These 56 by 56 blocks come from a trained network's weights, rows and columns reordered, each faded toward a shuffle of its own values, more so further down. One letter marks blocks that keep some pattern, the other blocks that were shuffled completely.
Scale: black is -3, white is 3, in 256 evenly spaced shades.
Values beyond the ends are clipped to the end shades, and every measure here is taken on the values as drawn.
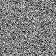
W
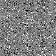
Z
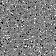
W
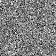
W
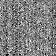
Z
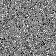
W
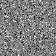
Z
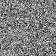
W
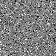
W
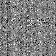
Z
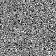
Z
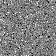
W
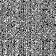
Z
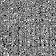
Z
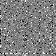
Z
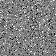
W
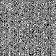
Z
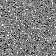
W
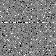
Z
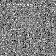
Z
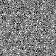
Z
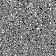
W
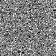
Z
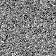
Z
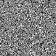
Z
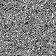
W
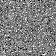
W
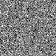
Z
